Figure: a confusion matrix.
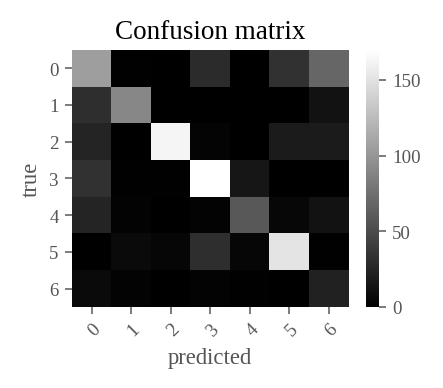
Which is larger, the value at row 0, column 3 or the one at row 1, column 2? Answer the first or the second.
the first
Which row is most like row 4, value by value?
6
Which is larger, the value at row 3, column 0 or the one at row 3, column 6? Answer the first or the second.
the first
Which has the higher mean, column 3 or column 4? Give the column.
3
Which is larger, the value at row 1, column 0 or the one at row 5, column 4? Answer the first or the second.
the first
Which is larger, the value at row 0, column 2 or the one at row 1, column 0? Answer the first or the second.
the second
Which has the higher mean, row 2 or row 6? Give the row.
2
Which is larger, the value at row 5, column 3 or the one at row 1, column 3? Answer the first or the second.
the first
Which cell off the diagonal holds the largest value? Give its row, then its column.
0, 6
